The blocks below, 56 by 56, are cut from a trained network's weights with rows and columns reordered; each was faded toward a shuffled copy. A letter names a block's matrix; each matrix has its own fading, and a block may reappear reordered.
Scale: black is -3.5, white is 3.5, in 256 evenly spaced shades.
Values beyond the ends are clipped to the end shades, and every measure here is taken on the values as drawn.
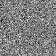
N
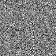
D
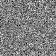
N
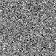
D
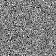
D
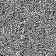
D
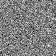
N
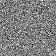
N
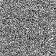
N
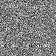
N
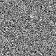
N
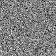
D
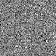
D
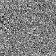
D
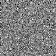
D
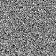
N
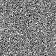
N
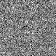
D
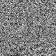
N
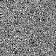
D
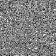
D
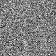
N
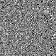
D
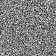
N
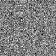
N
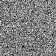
N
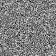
N
